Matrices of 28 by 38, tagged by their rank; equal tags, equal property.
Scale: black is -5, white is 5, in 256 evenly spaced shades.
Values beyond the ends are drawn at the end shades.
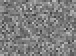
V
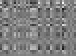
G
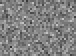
V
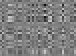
G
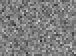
V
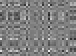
G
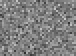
V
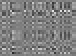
G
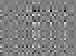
G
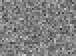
V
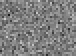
V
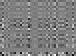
G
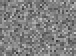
V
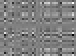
G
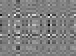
G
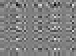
G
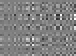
G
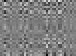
G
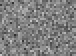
V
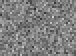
V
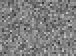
V
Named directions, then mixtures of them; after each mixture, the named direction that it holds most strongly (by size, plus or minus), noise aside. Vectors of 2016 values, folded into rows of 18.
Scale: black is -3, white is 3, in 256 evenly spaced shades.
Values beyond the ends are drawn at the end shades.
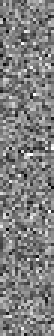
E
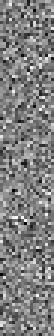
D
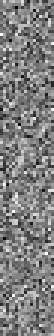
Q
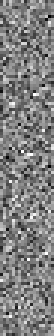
E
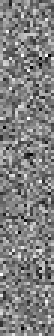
D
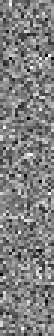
D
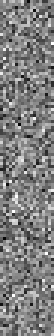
Q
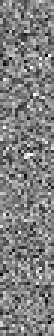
E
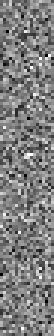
E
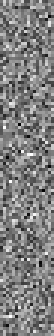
Q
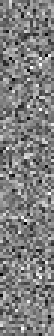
D
